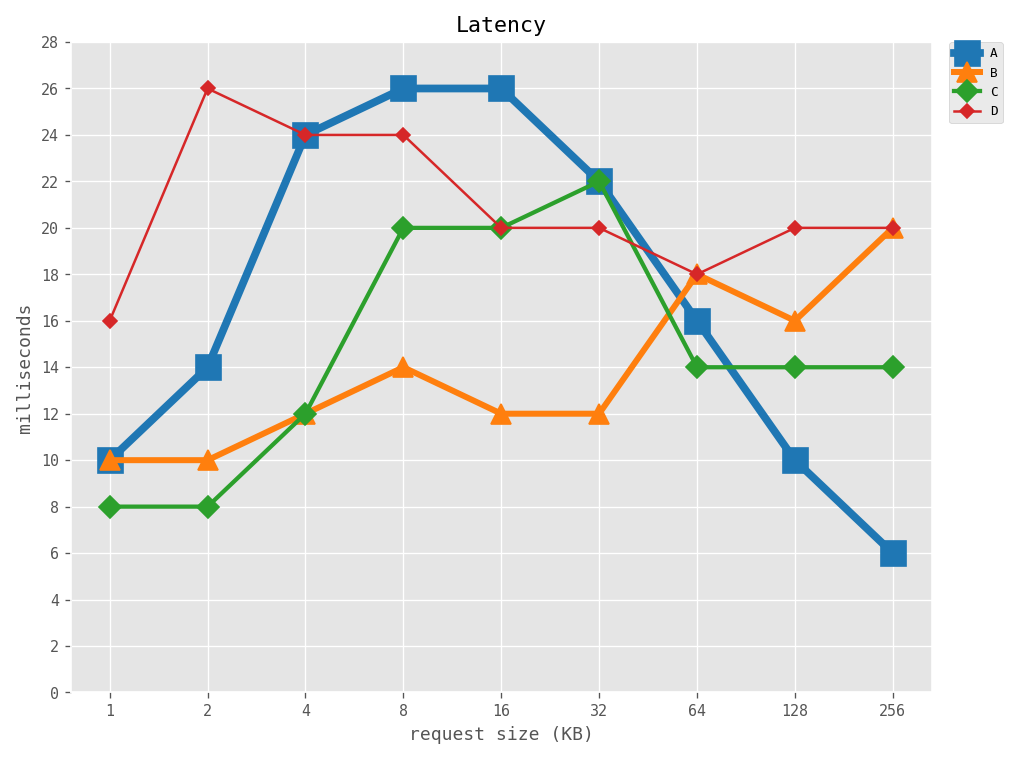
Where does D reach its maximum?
2
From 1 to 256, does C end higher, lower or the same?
higher
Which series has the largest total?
D
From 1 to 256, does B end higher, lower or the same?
higher
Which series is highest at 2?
D
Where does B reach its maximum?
256
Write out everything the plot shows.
Title: Latency
x-axis: request size (KB), ticks 1 2 4 8 16 32 64 128 256
y-axis: milliseconds, ticks 0 2 4 6 8 10 12 14 16 18 20 22 24 26 28
Legend: A, B, C, D
Values:
A: 10 14 24 26 26 22 16 10 6
B: 10 10 12 14 12 12 18 16 20
C: 8 8 12 20 20 22 14 14 14
D: 16 26 24 24 20 20 18 20 20
